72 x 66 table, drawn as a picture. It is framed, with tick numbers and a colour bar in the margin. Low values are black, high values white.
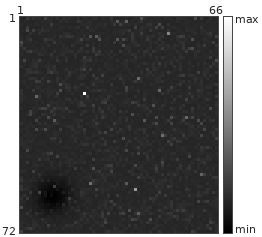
A single dip lies in the bottom left. The halves do not mirror each other. The bottom left is the ninth with the lowest average. No row or column stands out. The values are skewed, with a long tail toward high values.
